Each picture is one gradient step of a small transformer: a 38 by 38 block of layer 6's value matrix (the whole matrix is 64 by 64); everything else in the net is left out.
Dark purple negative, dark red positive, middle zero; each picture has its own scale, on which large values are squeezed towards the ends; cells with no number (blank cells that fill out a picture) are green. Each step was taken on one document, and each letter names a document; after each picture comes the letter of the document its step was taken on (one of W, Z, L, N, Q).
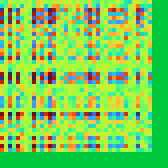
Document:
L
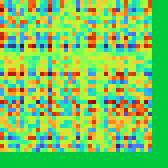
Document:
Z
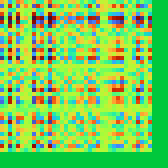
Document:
L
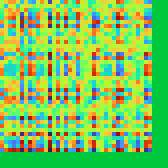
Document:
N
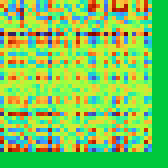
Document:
Z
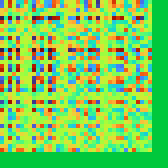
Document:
L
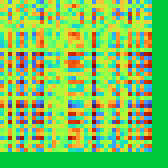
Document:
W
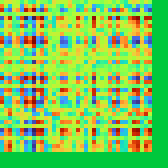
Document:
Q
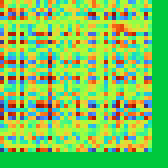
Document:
Z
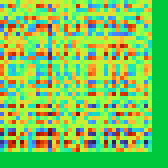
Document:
Z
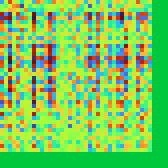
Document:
L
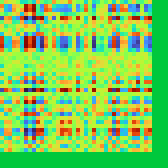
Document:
Q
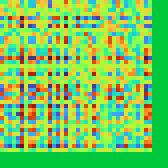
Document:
N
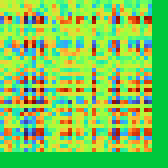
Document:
Q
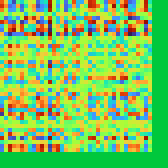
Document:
Z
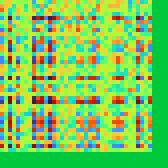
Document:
L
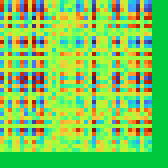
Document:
Q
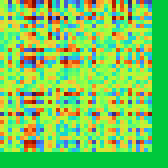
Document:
W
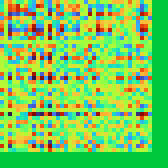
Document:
L
